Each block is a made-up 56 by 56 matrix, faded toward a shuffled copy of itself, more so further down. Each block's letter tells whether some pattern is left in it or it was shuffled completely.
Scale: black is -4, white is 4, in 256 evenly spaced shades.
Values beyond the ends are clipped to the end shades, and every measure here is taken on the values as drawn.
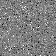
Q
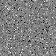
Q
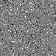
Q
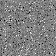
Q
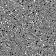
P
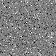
P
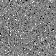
Q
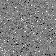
P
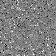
Q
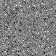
Q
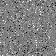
Q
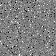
P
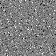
Q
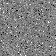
Q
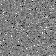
Q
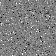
P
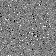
P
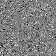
Q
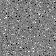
P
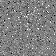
Q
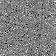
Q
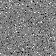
P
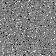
P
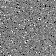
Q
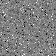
P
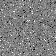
P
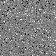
P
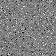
Q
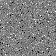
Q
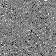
Q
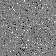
P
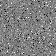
P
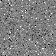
Q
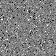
P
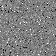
P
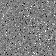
P
